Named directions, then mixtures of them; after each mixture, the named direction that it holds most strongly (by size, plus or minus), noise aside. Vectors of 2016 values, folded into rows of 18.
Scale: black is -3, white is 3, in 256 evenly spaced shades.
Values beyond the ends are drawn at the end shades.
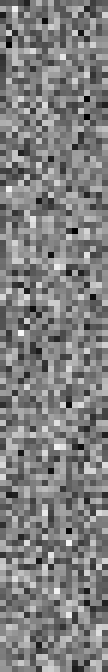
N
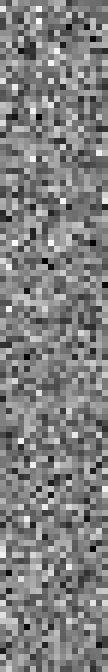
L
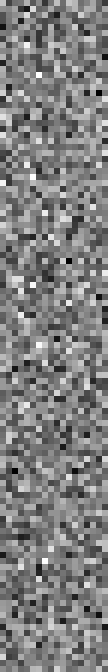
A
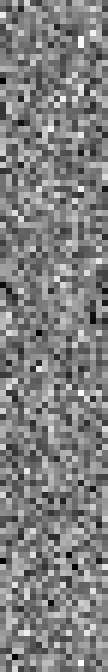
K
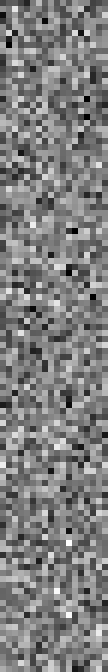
N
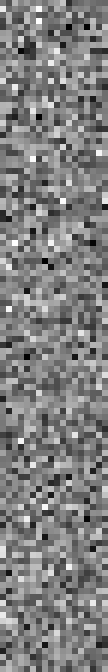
L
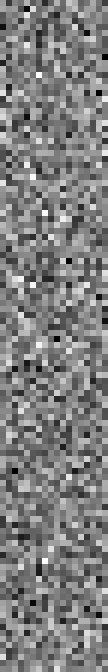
A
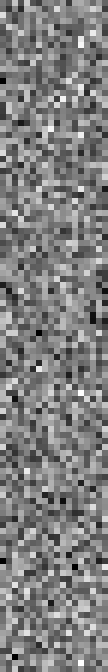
K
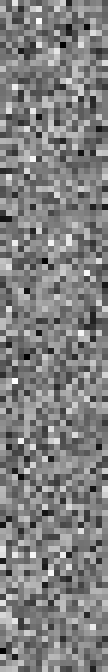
L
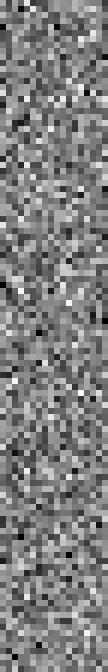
K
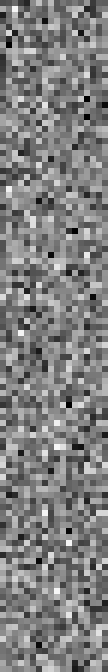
N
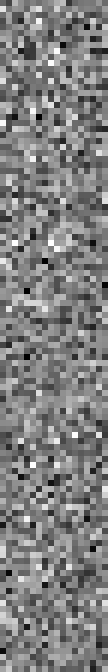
L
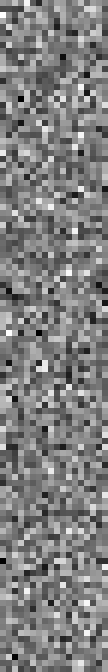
K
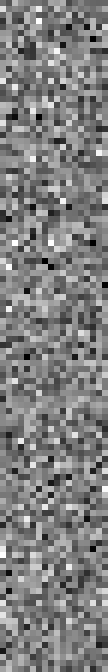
L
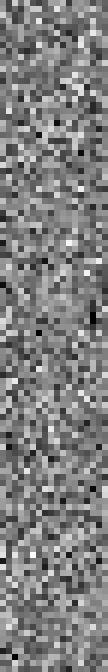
K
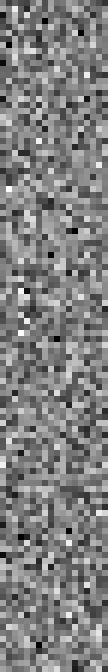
N
